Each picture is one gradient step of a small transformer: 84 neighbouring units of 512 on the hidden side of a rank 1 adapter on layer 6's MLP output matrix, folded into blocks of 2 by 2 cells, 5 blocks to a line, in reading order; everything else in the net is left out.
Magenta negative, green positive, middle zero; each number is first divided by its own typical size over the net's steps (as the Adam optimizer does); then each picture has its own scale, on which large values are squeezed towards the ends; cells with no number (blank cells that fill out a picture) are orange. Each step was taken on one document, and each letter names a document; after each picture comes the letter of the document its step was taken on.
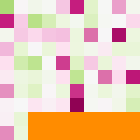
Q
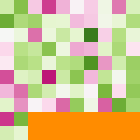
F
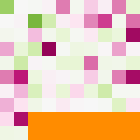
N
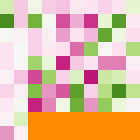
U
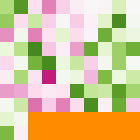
U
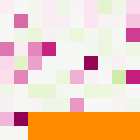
N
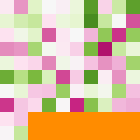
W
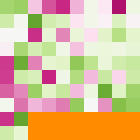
F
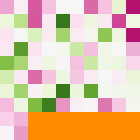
U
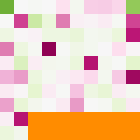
N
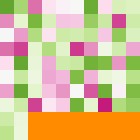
F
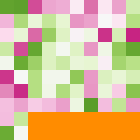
U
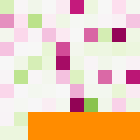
Q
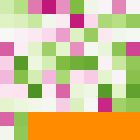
F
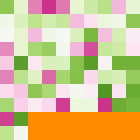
F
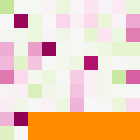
N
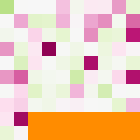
N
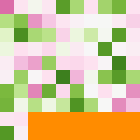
Q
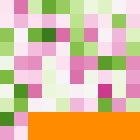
U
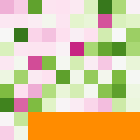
F
